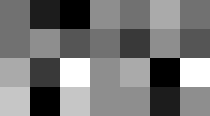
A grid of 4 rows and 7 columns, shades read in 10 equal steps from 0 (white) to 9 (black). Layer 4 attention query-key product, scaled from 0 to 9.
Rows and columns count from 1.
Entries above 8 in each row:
1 0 1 1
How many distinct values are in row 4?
4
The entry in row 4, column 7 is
4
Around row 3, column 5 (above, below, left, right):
7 4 4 9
